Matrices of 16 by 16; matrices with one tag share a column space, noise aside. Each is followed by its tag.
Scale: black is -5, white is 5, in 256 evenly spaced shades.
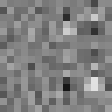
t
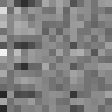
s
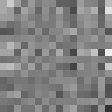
s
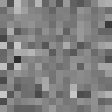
s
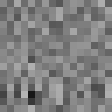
t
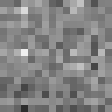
s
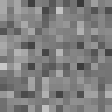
s
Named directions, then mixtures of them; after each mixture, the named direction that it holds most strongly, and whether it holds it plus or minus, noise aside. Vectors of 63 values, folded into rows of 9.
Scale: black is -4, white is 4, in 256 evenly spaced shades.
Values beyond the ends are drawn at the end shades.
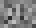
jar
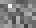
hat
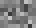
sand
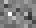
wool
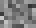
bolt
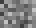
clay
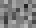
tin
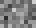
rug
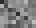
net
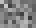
clay, minus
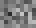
wool, minus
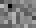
hat, minus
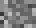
bolt, plus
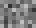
rug, plus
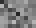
net, plus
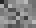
net, plus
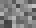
bolt, minus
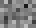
tin, plus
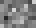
rug, plus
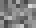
bolt, minus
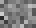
bolt, minus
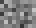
clay, plus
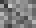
net, plus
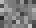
net, minus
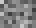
clay, minus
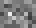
wool, plus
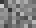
net, plus
